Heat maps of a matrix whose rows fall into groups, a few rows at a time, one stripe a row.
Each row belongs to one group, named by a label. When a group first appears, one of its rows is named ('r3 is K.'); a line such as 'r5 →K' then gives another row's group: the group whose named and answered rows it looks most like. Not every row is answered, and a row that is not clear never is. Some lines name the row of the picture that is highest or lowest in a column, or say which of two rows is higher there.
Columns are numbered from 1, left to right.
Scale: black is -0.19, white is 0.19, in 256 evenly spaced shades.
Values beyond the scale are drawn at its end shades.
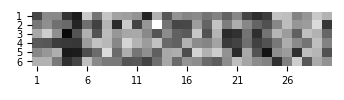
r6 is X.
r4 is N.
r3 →N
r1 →N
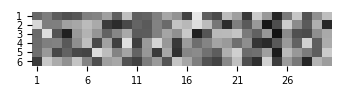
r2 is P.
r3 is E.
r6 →E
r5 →X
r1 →X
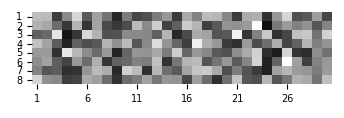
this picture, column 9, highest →4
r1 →P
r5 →P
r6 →P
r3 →X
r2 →P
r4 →N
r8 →X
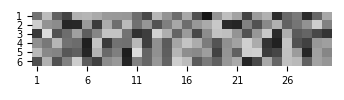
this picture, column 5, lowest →2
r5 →P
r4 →P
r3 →E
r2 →N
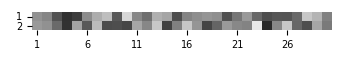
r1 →N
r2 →P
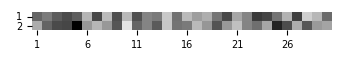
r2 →X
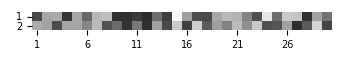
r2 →P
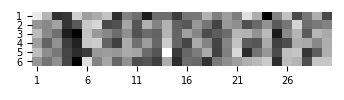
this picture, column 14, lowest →1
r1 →P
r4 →X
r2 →X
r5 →X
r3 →X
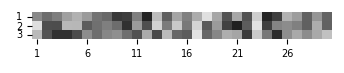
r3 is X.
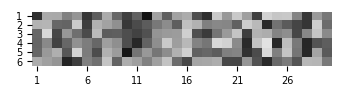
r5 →E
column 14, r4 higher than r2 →Yes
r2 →P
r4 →E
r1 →E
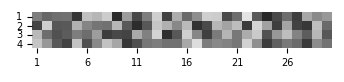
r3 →P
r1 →N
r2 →E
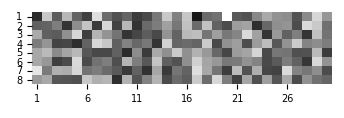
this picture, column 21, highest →7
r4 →X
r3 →P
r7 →P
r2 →N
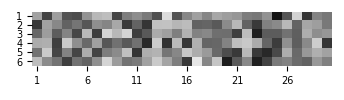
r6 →N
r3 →N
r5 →N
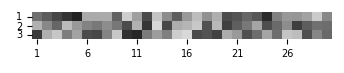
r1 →N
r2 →P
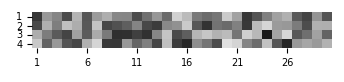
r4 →X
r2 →E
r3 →P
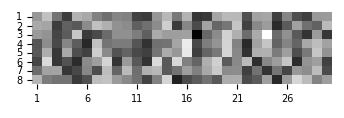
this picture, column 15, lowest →8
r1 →E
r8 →X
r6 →N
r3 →E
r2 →X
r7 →N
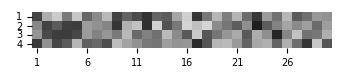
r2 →N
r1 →E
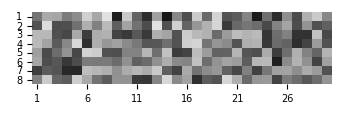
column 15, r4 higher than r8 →No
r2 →N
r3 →P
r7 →N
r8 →E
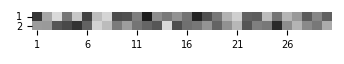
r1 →E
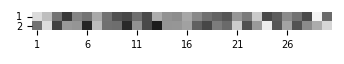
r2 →E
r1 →P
